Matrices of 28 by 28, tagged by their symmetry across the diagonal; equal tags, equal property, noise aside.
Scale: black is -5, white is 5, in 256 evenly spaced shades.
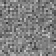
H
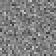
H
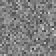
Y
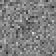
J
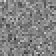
Y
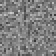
Y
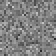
Y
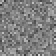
J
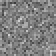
J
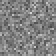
Y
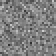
H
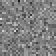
H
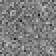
J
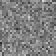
H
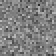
H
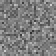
J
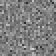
Y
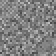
J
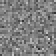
H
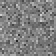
Y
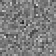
J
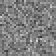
H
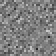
J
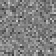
H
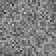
J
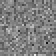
Y
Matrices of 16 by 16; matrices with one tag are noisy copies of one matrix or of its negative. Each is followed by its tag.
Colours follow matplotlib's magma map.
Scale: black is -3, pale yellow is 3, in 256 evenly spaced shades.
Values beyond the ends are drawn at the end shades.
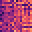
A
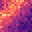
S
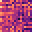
A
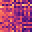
A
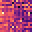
A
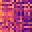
A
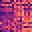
A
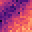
S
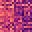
A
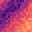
S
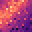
S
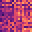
A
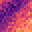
S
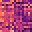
A
